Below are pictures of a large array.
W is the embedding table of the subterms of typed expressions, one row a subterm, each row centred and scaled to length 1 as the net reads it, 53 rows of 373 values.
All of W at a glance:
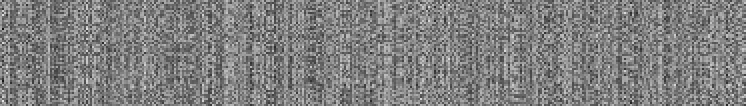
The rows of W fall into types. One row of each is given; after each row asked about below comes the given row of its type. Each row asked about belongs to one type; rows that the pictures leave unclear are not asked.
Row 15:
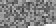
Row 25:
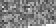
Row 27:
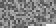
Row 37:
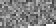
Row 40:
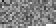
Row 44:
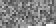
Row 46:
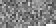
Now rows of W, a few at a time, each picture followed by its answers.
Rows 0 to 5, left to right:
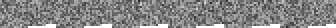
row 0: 46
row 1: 15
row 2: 25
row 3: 37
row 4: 25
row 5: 15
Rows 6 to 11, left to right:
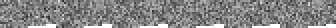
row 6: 40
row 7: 44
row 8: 44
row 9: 46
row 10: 37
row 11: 46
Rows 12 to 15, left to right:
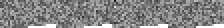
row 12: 27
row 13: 44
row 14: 40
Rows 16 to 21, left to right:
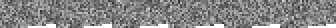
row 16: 44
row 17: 27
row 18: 40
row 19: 40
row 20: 27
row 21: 25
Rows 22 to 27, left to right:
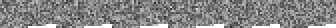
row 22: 46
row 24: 25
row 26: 15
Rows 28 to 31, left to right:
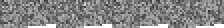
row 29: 25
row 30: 25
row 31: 44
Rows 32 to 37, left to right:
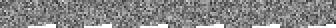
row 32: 27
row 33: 25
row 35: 46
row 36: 46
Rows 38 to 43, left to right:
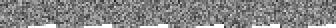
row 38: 15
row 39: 25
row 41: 40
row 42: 44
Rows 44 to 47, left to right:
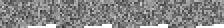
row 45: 15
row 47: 15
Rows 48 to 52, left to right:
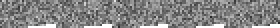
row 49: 46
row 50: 44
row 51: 15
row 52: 37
